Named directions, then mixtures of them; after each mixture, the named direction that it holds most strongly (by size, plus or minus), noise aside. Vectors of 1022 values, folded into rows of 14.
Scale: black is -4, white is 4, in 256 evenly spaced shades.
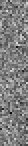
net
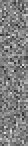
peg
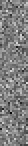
net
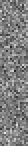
peg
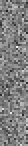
net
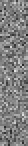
peg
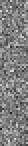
net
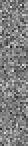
peg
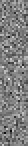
peg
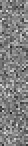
net
